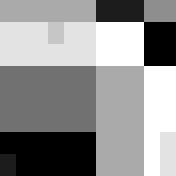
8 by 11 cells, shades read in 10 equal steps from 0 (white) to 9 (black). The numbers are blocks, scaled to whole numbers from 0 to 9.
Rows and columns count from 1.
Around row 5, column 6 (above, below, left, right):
5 5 5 3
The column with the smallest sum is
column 10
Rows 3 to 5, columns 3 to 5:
1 1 1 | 5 5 5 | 5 5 5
